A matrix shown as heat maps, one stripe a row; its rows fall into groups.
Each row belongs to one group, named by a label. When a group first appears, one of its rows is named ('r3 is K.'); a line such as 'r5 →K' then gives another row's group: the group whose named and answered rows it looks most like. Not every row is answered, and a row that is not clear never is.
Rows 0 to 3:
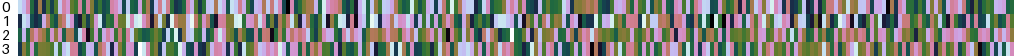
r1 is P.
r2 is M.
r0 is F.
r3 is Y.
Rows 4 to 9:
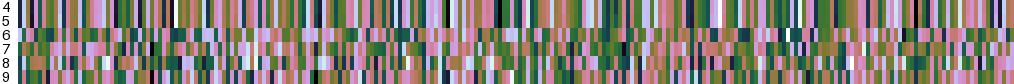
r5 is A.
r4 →A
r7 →A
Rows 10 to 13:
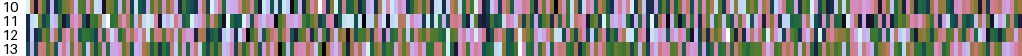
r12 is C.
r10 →F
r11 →P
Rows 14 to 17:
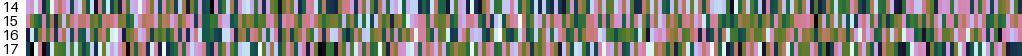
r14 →P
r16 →M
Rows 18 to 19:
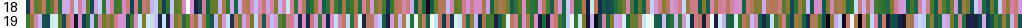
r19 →P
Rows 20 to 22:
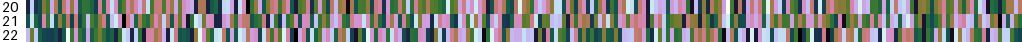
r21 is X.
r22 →F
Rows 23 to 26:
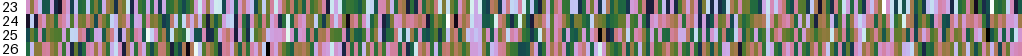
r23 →F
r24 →M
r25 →Y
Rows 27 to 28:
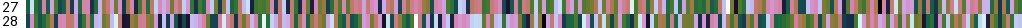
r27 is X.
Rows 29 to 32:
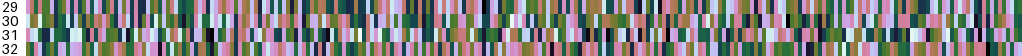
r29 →F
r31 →P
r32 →Y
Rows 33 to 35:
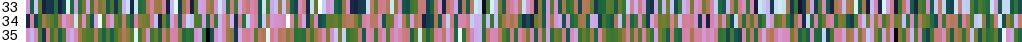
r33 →F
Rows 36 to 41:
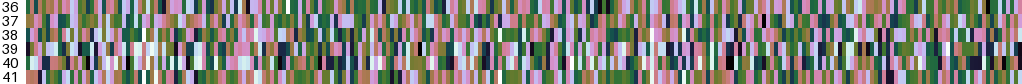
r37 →P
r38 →A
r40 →P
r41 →A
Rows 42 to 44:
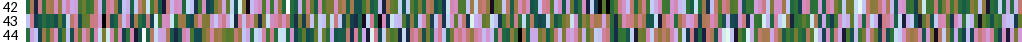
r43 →F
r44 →A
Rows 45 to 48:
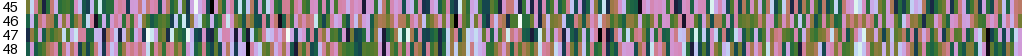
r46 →M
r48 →C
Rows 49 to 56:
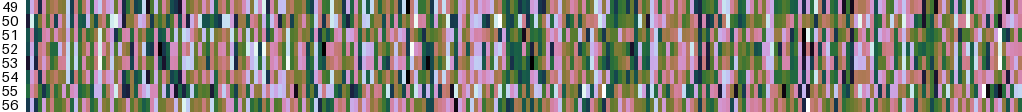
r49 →A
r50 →M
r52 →M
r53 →M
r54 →A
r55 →Y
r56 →X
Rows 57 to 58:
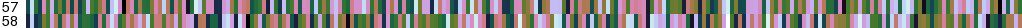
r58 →C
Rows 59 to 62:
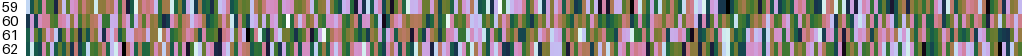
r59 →Y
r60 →M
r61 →C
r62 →X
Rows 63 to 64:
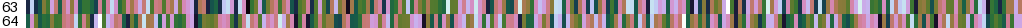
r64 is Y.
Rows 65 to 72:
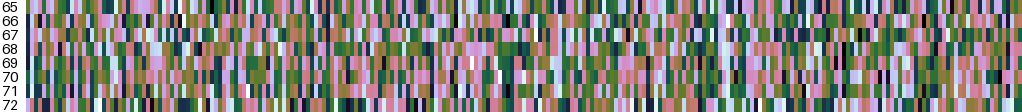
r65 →P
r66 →A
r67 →P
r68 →A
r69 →X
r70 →X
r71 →X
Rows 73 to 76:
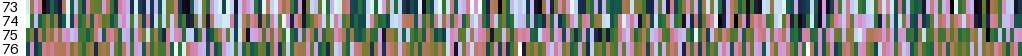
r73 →F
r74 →F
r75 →C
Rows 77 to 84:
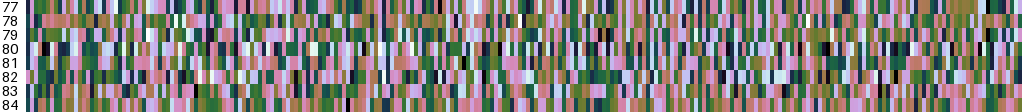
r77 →Y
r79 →Y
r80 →P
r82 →F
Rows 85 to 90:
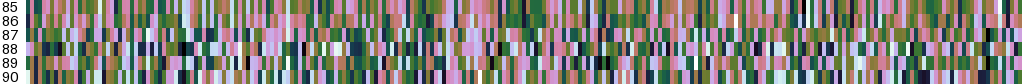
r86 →A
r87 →Y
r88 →F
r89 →C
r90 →F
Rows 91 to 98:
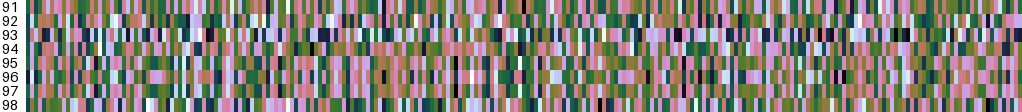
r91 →C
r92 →M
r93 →P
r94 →C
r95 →M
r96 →X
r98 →Y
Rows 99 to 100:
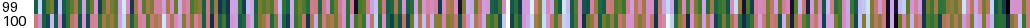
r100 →X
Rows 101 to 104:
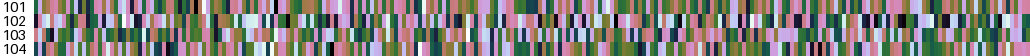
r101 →M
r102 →P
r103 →F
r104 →M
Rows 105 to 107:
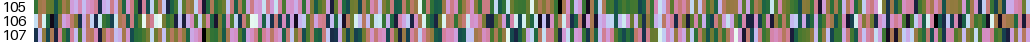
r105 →A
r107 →A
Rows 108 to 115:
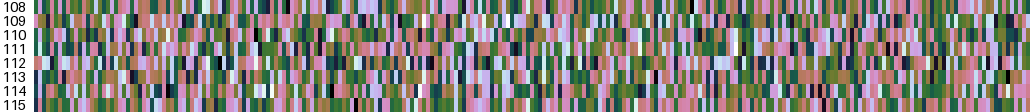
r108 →X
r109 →Y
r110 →C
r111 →X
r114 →M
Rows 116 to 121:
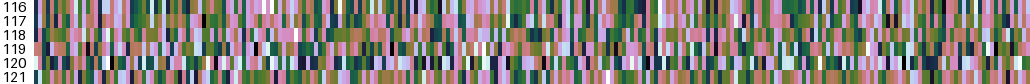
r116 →A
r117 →A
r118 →Y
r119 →C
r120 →F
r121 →M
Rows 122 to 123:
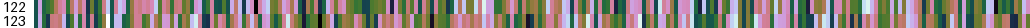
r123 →C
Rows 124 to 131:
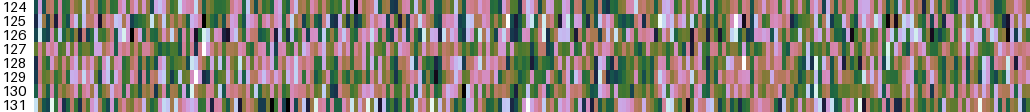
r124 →X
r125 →A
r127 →M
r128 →A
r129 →A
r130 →A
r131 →X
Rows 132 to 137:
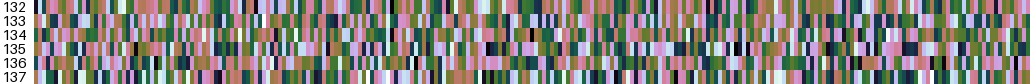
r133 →P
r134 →C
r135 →P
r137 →P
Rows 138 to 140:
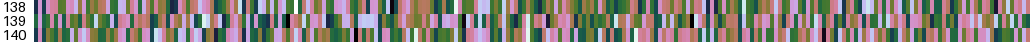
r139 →X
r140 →Y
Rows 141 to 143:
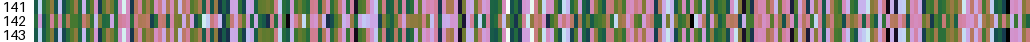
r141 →X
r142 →X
